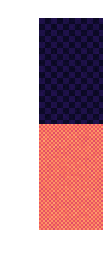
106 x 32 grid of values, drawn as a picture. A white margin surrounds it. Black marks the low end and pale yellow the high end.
The table splits into 2 rows of 1 panel. Panel 1,1: very low, checkered, faint in contrast. Panel 2,1: high, checkered.
